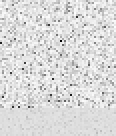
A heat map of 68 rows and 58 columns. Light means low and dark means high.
The texture is fine-grained noise. No regular stripes run through it. The bottom part is calmer, past a seam about 80% of the way down. The values are skewed, with a long tail toward high values.
